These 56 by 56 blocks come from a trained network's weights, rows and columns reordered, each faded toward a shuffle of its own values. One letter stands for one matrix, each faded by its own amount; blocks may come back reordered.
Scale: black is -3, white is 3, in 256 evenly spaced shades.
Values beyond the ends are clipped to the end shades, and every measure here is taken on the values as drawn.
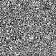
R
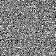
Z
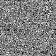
Z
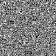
R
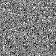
R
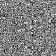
R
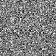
R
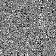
Z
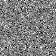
R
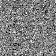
Z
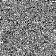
R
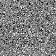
Z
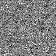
Z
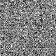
Z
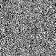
R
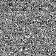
Z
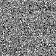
Z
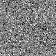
Z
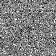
Z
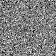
Z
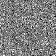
R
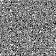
Z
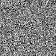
R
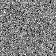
Z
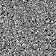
R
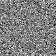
Z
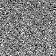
Z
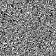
R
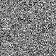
R
